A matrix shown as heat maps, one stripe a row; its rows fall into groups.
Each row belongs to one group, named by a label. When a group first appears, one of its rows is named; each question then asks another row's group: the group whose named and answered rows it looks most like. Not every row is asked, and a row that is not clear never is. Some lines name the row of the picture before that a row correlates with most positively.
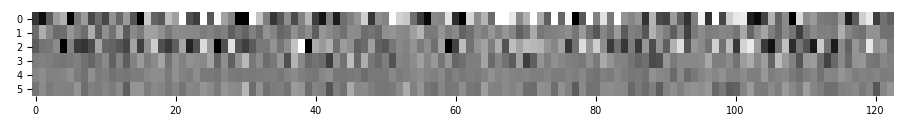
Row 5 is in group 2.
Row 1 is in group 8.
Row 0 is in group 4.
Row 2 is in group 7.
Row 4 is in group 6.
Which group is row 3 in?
2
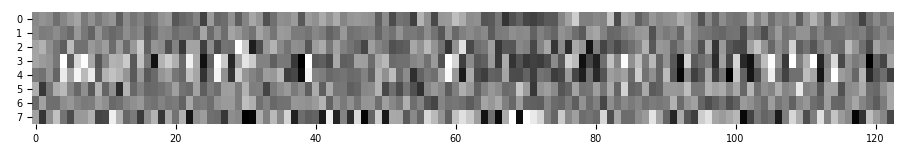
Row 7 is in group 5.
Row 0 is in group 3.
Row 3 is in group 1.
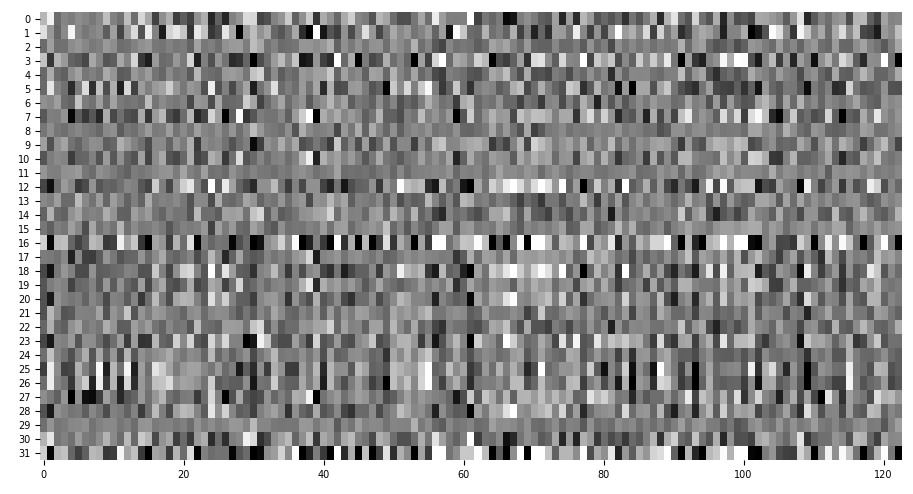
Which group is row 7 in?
7
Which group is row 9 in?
5
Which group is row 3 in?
5
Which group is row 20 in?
4
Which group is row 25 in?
8
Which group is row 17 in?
7
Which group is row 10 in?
7
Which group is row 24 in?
8
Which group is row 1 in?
1
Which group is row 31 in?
5
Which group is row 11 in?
6
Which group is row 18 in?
4
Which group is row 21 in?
8
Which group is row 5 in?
8
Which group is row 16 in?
5
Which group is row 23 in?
4
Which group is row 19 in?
7
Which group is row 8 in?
2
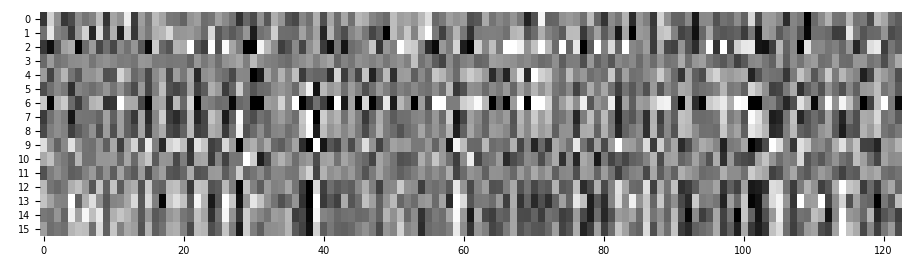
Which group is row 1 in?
8
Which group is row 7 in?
7
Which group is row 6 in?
5
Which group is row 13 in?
1
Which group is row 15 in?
1
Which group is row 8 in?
7
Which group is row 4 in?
5
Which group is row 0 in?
8
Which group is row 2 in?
4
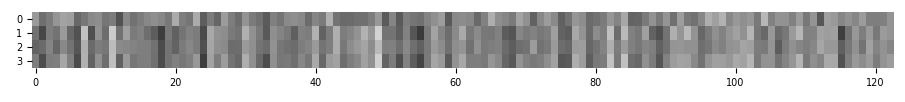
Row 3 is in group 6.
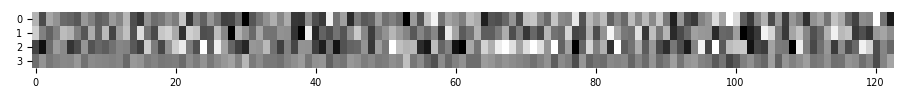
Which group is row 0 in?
5
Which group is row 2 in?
4
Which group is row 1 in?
1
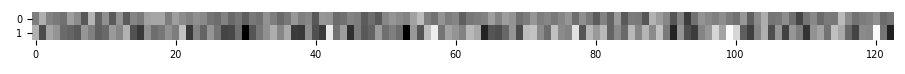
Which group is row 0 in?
8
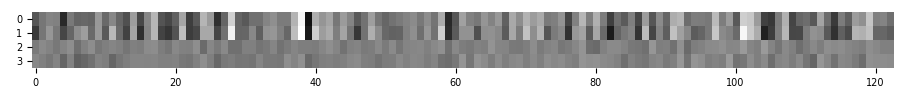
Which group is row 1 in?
7
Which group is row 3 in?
7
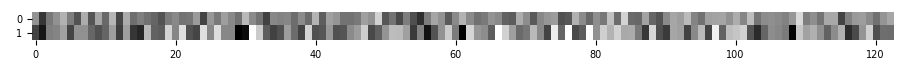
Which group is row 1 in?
4
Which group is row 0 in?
6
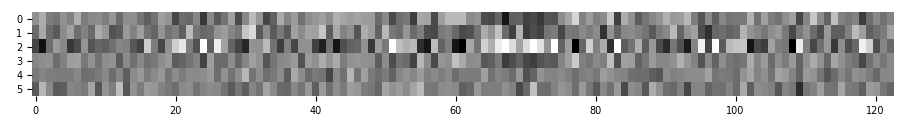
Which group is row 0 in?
3
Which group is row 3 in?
3
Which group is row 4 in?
2
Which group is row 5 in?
8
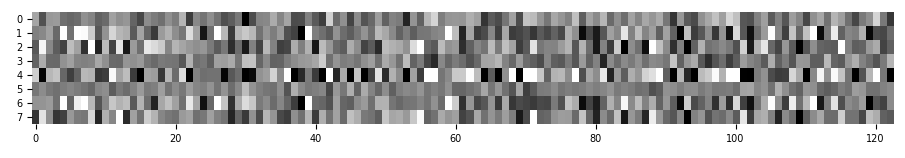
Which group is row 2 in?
8
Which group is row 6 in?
1
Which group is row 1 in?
1
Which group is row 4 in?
5
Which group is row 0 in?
5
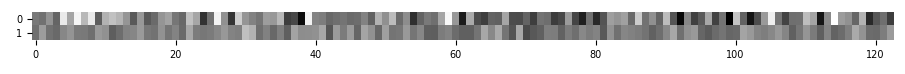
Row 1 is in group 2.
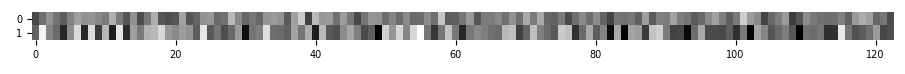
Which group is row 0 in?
7
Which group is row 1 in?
8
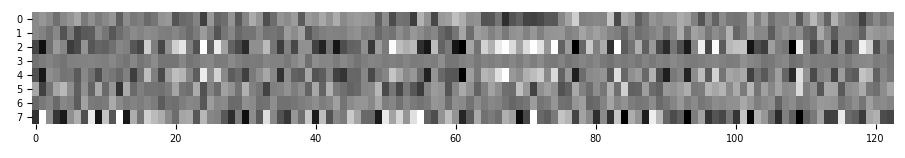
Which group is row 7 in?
8
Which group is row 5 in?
6
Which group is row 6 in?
6
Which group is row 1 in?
7
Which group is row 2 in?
4
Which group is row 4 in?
4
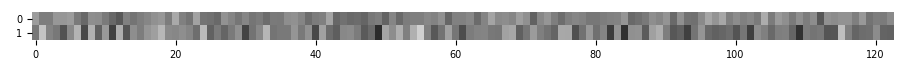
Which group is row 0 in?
6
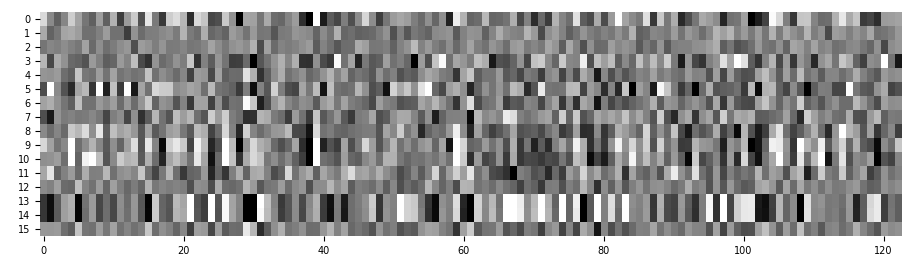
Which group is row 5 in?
8
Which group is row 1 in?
6
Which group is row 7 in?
4
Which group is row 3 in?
5
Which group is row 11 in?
3
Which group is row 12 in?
3
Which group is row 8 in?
1
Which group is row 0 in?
1
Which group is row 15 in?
3
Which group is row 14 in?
4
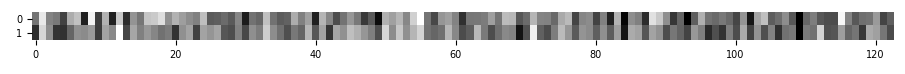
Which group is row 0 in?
8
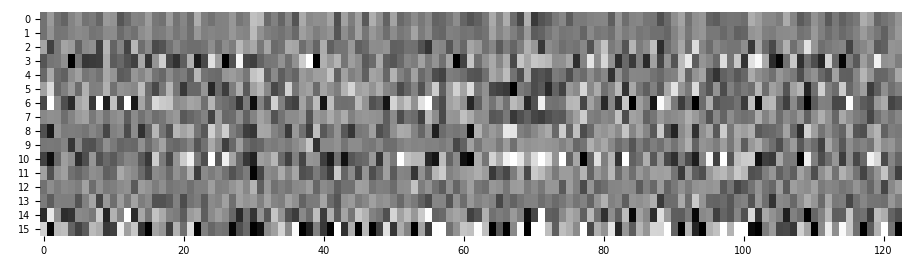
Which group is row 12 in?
2
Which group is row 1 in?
2
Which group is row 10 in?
4
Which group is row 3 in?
7
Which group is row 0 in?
2
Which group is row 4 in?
2
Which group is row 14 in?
8
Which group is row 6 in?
8
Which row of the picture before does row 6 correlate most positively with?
0
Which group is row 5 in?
3
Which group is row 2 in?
6
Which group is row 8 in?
4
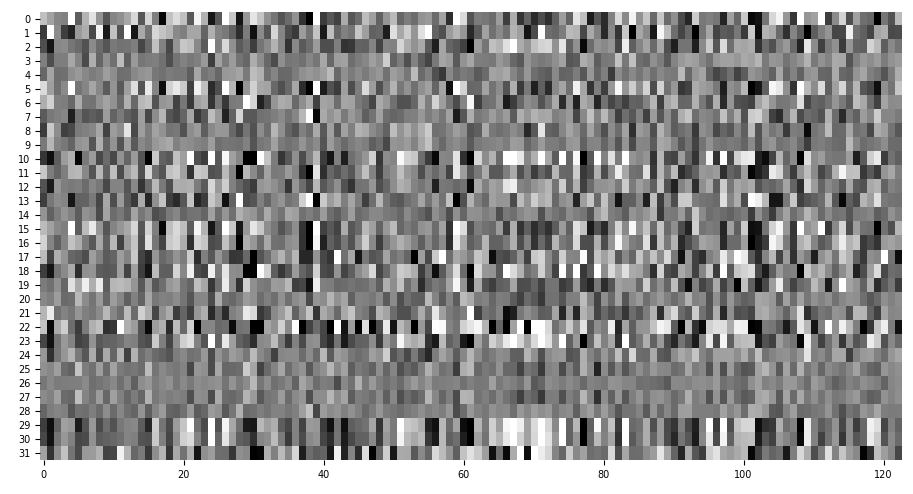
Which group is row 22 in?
5
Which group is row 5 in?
1
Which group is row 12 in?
4
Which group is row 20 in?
3
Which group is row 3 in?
6
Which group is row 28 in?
7
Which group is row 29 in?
4
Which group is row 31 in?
5
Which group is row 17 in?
5
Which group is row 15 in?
1
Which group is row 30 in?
4
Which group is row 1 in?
8
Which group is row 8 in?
8
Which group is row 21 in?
3
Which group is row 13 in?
7
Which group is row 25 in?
3
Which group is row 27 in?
3
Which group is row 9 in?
8
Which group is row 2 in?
4
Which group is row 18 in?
4
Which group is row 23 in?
4
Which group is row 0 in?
1
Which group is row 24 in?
6
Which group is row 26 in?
2
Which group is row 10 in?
4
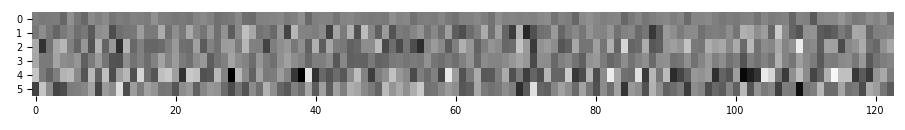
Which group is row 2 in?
6
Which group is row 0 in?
7
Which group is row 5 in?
8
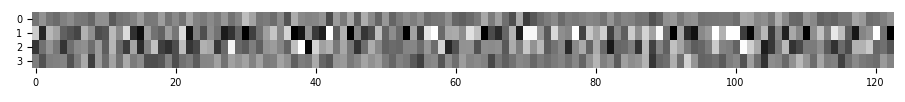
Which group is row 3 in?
6
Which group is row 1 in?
5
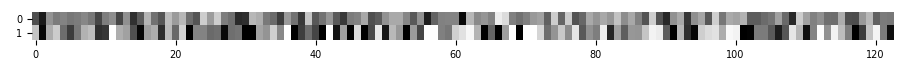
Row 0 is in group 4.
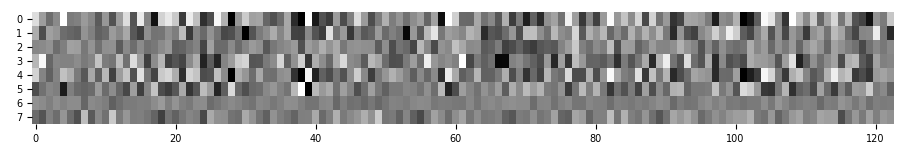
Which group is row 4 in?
1
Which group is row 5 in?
7
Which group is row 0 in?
1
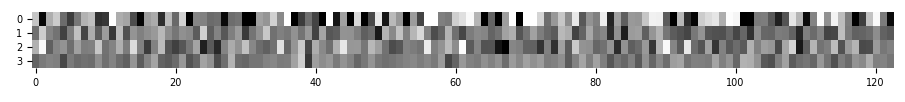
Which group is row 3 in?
7
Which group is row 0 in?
5
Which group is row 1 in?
8
